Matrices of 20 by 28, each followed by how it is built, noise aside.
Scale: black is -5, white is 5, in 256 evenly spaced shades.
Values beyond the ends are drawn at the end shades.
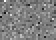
noise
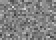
noise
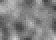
smooth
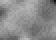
smooth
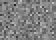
noise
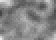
smooth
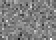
noise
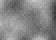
smooth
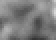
smooth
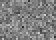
noise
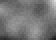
smooth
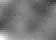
smooth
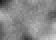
smooth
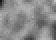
smooth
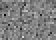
noise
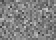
noise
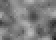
smooth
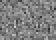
noise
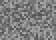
noise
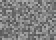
noise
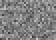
noise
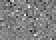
noise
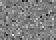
noise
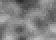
smooth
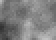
smooth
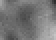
smooth
